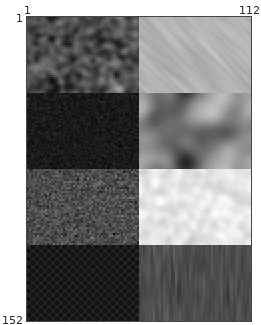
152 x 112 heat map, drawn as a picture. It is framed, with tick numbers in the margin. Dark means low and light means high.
It is made of 4 by 2 panels. Panel 1,1: low, blotchy. Panel 1,2: high, slanting down to the right, faint in contrast. Panel 2,1: very low, fine-grained, faint in contrast. Panel 2,2: middling, smooth, strong in contrast. Panel 3,1: low, fine-grained. Panel 3,2: very high, blotchy, faint in contrast. Panel 4,1: very low, checkered, faint in contrast. Panel 4,2: low, streaked downward, faint in contrast.
